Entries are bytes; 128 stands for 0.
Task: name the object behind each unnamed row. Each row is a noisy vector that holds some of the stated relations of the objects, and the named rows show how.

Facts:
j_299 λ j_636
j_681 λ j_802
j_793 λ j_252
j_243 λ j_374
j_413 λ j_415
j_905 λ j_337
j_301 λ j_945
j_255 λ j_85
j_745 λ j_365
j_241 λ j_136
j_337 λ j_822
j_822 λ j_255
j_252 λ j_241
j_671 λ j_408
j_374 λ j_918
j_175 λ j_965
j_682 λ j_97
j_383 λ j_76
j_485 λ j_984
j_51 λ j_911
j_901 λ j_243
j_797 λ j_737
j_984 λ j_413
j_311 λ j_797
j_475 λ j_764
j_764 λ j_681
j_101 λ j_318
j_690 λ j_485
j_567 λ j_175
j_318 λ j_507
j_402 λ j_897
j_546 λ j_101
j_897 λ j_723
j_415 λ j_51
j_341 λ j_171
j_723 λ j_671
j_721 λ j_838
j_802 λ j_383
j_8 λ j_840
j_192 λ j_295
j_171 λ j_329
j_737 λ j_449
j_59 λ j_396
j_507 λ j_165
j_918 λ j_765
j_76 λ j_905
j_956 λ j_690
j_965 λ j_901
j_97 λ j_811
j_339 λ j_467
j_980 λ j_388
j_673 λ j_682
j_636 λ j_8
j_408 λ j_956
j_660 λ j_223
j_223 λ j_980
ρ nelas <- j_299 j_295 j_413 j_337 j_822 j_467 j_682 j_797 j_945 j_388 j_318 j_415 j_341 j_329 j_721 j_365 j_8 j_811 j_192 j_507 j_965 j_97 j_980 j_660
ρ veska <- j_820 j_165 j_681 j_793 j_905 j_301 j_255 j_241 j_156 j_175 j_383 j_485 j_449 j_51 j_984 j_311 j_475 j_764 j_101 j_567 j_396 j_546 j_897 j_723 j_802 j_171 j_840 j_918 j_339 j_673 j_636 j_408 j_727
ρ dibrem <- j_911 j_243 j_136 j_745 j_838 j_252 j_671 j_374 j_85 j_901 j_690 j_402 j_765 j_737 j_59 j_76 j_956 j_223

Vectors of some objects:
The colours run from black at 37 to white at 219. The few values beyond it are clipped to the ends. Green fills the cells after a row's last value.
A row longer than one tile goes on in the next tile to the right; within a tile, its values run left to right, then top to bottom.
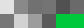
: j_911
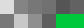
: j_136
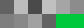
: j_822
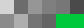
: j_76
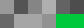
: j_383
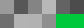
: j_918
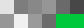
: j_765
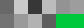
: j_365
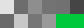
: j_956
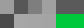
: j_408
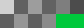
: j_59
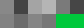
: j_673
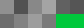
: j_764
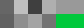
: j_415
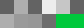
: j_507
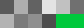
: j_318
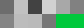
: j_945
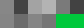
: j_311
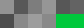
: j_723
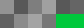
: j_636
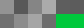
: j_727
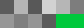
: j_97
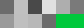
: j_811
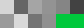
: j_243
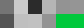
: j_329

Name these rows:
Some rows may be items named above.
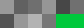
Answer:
j_51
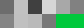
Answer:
j_945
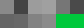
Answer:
j_475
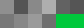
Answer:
j_175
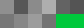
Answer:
j_175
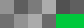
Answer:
j_255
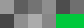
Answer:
j_171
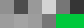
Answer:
j_101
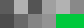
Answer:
j_341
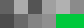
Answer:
j_341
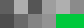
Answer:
j_341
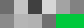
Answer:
j_295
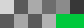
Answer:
j_402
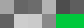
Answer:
j_840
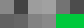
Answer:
j_475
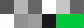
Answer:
j_467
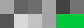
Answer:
j_396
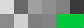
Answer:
j_374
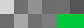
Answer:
j_671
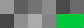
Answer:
j_171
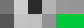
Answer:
j_329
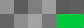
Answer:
j_636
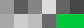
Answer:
j_165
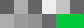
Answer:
j_507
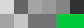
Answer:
j_737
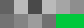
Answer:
j_8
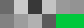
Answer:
j_388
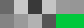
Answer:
j_388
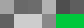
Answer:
j_840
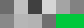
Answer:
j_295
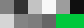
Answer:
j_339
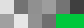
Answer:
j_838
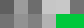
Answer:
j_660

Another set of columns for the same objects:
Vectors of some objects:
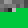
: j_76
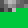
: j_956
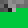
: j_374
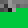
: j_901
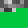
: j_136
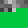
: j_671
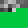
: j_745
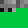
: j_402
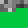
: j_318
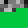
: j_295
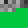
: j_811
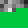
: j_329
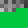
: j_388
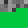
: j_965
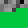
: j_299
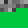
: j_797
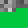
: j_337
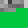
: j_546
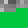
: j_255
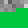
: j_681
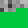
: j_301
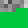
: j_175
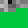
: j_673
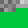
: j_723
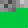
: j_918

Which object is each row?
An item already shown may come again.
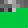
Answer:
j_671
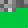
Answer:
j_337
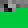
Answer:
j_838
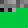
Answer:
j_402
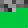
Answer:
j_765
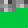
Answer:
j_171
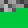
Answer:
j_341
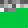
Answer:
j_396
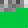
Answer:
j_793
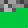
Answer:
j_341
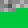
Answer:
j_984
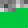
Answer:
j_840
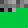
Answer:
j_402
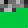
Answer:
j_295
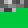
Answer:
j_136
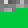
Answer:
j_51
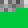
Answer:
j_793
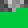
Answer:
j_911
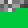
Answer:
j_945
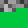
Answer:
j_341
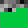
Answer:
j_59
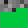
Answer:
j_8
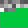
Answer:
j_396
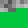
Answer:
j_636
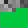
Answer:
j_682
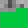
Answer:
j_101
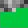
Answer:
j_85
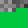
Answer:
j_822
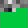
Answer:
j_252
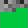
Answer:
j_660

